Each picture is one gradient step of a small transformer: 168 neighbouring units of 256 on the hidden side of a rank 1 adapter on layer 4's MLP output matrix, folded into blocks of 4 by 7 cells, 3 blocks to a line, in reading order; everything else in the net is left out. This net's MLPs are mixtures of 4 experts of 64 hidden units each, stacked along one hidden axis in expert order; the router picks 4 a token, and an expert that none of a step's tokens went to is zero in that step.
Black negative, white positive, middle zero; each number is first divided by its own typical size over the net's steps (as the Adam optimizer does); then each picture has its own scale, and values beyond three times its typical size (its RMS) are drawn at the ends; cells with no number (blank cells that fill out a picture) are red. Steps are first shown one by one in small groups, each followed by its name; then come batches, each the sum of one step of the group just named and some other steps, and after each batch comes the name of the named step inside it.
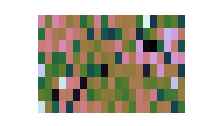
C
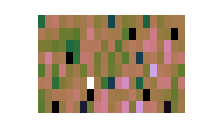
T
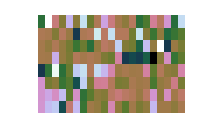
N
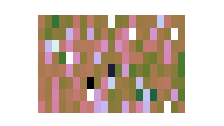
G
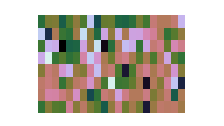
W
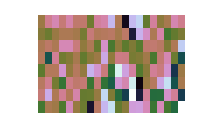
N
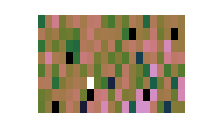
T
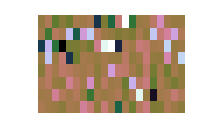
N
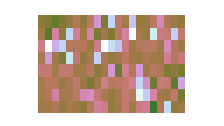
G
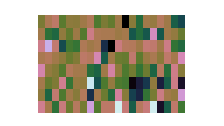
T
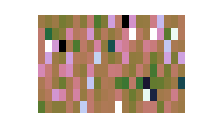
W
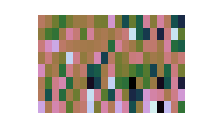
G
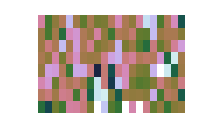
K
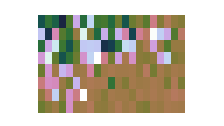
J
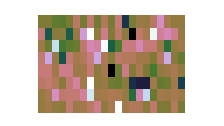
J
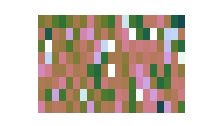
J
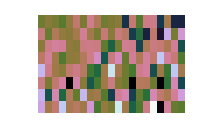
J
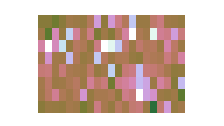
K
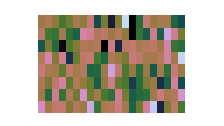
J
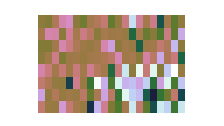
K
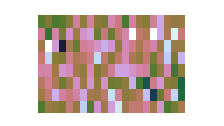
J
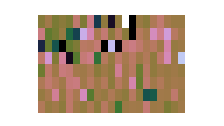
J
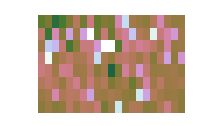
J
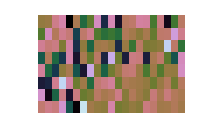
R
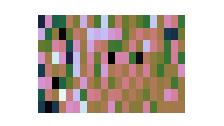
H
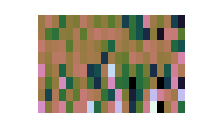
H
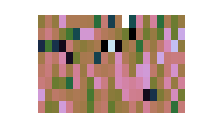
H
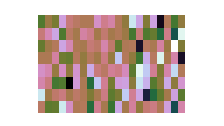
H
